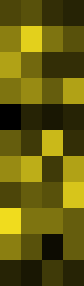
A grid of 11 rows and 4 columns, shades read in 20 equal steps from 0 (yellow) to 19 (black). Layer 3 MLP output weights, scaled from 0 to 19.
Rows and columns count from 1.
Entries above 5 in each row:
4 3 3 3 4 3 2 3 3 4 4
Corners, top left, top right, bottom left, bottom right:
13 16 16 16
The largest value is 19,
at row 5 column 1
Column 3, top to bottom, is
15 9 15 11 17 3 14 12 9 18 14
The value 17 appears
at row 5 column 3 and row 11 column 2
